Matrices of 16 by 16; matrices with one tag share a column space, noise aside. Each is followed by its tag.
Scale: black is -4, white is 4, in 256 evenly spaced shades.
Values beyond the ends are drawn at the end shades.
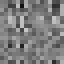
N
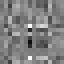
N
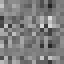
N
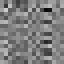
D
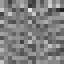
D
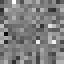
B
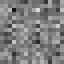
B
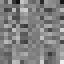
B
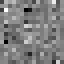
B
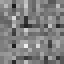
N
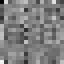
B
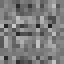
N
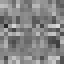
N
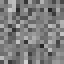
B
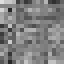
B
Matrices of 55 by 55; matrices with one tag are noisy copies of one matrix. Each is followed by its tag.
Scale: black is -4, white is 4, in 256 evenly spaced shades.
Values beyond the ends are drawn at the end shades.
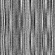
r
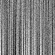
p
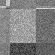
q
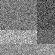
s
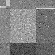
q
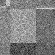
q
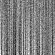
p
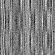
r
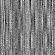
r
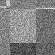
q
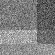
s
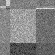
q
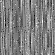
r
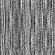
r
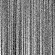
p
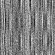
r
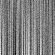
p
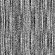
r
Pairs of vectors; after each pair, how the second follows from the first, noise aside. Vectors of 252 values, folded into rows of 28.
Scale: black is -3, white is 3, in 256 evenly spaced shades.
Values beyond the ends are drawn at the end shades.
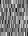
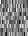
sign-scrambled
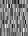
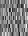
shuffled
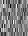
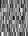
shuffled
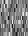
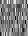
shuffled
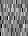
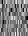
shuffled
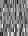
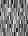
shuffled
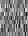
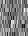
shuffled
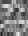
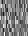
shuffled
